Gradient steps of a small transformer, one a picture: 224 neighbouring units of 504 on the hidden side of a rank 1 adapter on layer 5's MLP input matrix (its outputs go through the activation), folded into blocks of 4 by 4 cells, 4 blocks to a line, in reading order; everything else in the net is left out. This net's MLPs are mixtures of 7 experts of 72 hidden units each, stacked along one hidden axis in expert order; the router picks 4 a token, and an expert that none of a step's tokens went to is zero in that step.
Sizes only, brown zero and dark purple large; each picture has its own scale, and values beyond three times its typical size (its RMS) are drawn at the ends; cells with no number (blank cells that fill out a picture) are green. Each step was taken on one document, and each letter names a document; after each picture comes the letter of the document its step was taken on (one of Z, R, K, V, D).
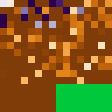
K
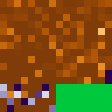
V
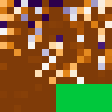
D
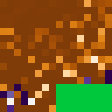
V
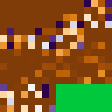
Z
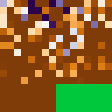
K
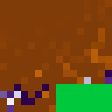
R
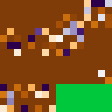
Z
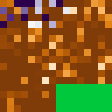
D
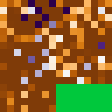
K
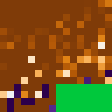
V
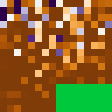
D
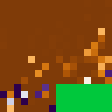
R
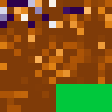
D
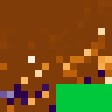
R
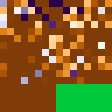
K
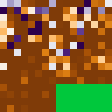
K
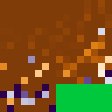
V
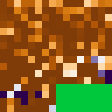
V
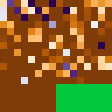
K
